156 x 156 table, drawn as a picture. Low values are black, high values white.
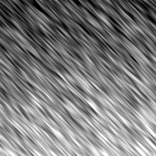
No single row or column stands out from its neighbours. The field climbs toward the bottom. Streaks slant down to the right. On average the colour sits 50% of the way up the scale.
